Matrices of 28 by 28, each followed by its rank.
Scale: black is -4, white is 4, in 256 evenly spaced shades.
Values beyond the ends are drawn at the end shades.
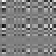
one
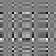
one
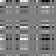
one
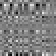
two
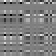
one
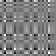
one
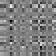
two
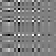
one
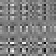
two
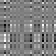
one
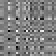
two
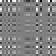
one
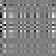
one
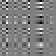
one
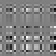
one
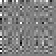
two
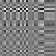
one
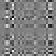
two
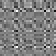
two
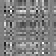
two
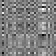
two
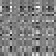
two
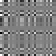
one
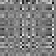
two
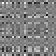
two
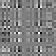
two
